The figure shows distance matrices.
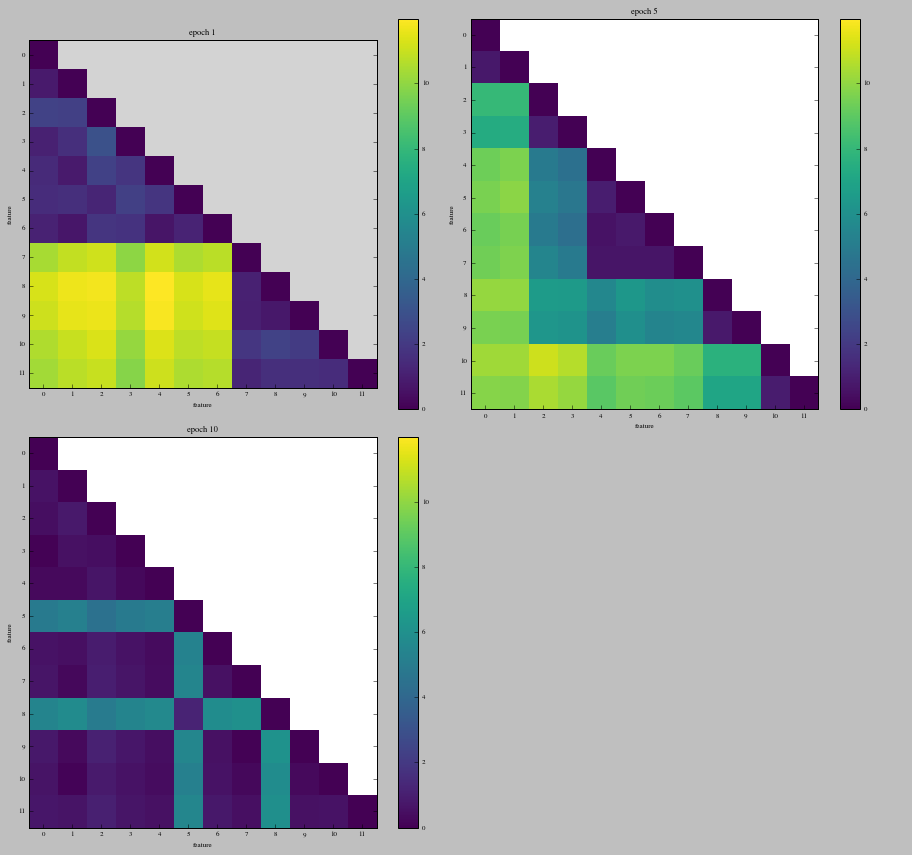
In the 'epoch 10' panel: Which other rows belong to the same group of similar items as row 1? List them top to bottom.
0, 2, 3, 4, 6, 7, 9, 10, 11
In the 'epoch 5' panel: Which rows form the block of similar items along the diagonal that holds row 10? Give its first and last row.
10 to 11
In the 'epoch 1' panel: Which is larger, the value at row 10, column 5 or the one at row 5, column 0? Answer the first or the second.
the first
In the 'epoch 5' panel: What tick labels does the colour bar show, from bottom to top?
0, 2, 4, 6, 8, 10
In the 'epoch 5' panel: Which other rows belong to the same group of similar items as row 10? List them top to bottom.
11
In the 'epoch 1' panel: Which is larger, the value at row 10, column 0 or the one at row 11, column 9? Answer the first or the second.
the first
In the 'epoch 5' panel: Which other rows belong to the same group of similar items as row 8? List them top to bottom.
9
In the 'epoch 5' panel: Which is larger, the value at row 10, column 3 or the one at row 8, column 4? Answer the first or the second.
the first
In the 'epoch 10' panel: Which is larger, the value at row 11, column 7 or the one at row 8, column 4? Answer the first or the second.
the second
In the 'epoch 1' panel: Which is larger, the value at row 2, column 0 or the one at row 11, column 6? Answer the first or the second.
the second
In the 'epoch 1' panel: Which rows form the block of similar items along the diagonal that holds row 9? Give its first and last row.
7 to 11
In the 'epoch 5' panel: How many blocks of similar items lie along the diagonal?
5
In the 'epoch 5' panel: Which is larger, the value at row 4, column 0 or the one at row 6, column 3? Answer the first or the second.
the first
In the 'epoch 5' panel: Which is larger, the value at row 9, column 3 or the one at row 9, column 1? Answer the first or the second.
the second
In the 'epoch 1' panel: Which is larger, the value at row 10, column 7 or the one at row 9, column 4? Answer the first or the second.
the second
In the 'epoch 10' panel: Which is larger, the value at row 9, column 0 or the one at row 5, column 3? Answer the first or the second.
the second
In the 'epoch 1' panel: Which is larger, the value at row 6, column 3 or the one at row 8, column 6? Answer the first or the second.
the second
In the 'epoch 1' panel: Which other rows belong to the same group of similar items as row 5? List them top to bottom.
0, 1, 2, 3, 4, 6
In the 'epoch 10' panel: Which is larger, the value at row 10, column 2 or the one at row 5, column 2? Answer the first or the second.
the second
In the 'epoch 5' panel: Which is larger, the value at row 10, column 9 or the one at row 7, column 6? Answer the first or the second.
the first
